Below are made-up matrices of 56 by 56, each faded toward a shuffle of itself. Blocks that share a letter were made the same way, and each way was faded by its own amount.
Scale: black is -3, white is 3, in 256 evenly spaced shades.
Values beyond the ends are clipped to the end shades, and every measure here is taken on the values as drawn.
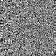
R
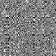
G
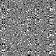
G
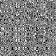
G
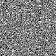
R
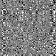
G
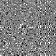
G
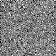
R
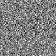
R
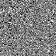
R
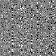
G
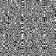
G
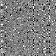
G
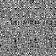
G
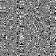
G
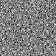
R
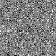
R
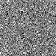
R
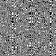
G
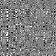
G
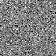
R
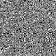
R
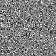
R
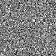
R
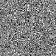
R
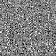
R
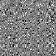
G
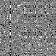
G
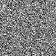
R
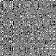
G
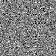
R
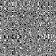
G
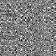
G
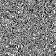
R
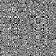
G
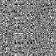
G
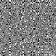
G
